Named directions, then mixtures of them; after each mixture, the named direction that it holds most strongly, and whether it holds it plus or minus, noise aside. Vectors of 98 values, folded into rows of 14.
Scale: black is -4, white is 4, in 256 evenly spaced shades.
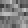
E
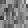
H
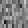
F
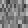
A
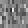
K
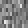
F, minus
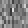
K, plus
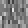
K, plus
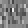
K, plus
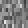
F, minus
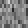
A, minus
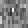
K, plus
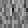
K, minus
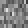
H, minus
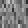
A, minus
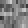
E, plus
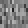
K, minus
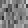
H, plus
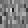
K, minus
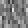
K, plus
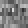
E, minus
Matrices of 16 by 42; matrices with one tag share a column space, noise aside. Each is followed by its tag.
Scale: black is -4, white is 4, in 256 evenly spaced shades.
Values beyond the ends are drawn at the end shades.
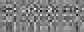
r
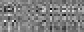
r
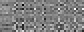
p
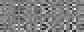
p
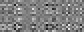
p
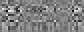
r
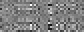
p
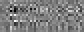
r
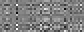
p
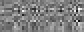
r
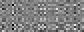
p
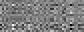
p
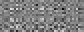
p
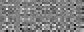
p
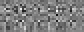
r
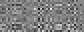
p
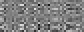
p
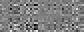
p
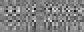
r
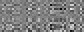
p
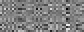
p
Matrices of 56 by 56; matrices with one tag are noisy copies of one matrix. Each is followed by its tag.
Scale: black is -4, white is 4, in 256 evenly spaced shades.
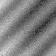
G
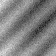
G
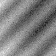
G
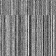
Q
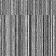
Q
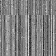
Q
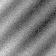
G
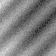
G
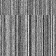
Q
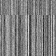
Q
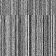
Q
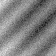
G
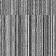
Q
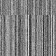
Q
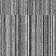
Q
